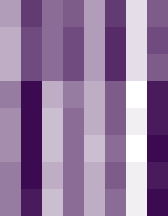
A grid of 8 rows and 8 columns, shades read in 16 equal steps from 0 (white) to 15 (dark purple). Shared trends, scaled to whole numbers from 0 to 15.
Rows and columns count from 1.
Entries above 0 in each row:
8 8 8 7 8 7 8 8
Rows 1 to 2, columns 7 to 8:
2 10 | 2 11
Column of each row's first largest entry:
2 6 6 2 2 2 2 8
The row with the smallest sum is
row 6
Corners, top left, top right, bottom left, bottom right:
6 10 8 15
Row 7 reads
8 15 5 9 5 10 1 14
